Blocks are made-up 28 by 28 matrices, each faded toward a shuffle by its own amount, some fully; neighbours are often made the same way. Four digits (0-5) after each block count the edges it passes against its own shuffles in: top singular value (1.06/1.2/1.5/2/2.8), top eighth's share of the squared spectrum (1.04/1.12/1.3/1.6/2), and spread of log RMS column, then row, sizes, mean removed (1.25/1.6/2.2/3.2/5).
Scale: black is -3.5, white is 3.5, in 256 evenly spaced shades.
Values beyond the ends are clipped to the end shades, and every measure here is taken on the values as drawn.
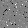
0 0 0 0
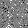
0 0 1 0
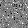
2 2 0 0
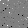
0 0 0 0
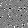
2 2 0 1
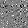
3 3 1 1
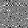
3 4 1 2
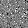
0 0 0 0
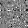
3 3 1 1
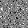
2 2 1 1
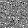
2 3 1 0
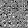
3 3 1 1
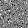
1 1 0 0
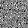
2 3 1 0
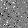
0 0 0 0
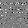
2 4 0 2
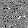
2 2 1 2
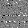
2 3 0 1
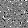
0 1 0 1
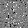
2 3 1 0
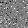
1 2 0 0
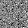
0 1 1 0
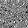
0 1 0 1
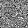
0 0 0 0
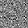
3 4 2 1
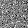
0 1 0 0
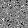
0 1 0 0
